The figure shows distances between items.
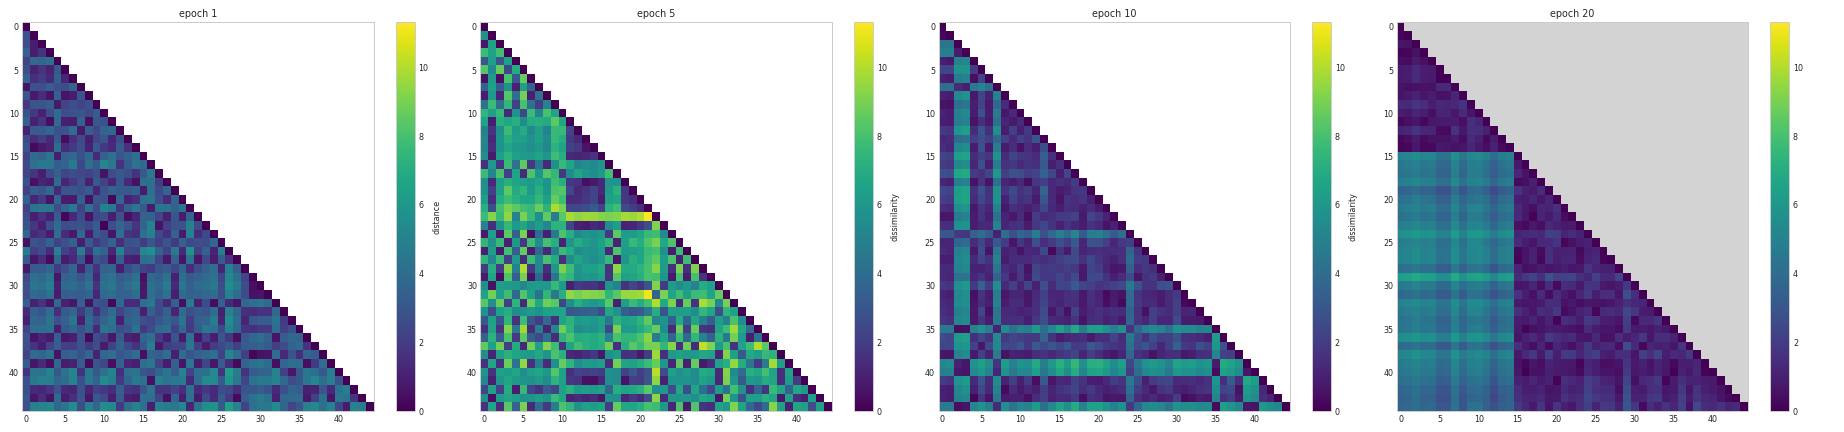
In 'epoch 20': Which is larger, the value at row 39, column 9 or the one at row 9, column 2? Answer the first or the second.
the first
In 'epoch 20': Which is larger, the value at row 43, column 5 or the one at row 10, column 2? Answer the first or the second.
the first
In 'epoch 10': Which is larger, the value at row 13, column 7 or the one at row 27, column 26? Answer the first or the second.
the first
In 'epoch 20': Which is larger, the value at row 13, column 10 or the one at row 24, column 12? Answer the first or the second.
the second
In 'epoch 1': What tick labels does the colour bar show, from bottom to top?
0, 2, 4, 6, 8, 10
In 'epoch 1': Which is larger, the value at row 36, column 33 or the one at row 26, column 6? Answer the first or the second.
the first
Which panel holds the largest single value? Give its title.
epoch 5
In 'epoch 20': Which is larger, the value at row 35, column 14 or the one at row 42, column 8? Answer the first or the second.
the first
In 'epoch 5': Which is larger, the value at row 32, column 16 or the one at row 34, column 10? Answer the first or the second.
the first
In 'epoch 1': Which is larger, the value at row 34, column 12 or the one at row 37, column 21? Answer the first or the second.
the second
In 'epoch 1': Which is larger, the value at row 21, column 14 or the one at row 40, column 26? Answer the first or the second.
the second
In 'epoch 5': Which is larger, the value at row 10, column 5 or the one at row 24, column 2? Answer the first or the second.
the first
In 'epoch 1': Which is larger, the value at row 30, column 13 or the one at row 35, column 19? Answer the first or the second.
the first
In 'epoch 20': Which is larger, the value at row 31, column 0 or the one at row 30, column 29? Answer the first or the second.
the first
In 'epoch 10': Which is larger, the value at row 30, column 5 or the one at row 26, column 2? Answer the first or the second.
the second
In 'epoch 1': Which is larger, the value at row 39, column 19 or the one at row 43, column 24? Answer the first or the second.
the first
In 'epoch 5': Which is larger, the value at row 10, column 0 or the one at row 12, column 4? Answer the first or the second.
the first
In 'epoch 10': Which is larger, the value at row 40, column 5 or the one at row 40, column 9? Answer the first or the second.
the first
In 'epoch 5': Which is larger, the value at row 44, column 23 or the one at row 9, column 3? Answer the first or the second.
the second
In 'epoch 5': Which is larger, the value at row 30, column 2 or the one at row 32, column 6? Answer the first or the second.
the second
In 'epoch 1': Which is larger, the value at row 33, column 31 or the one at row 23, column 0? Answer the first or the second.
the second
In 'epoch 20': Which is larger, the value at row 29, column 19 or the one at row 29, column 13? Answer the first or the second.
the second
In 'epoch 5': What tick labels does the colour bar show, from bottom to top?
0, 2, 4, 6, 8, 10
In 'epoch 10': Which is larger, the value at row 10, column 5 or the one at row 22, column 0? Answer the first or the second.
the first
